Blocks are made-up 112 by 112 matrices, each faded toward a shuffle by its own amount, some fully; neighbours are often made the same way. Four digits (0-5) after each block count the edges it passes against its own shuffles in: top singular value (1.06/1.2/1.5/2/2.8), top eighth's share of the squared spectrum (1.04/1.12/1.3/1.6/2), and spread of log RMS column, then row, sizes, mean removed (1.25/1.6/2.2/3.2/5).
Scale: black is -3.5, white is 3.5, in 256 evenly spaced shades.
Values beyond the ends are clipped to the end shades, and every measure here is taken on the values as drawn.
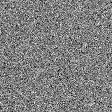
0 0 0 0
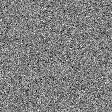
0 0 0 0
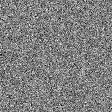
0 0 0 0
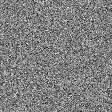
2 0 0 0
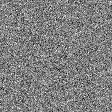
0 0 0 0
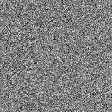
3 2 1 1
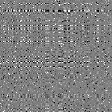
5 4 3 3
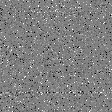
3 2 0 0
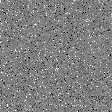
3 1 0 0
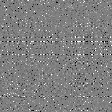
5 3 1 2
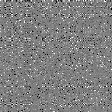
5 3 2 2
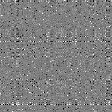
5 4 2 3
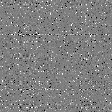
4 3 1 2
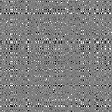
5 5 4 4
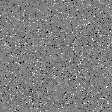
3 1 0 1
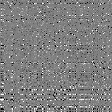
5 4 3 3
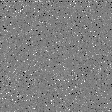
2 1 0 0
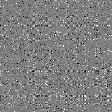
4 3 2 2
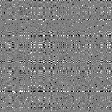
5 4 3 3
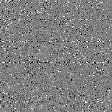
4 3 1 2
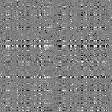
5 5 3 4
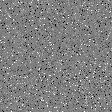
0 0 0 0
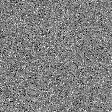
2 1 0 0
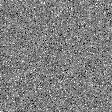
2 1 0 0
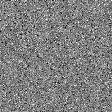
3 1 0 0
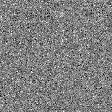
3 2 0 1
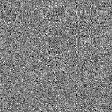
4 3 2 2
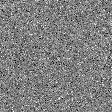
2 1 0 0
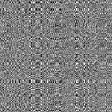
5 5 4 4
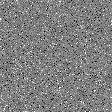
0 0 0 0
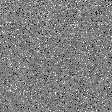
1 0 0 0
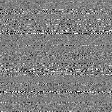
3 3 0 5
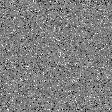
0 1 0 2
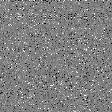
4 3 1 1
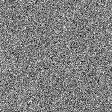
2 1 0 0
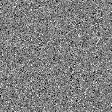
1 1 2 0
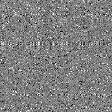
4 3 1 2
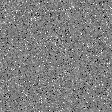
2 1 0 0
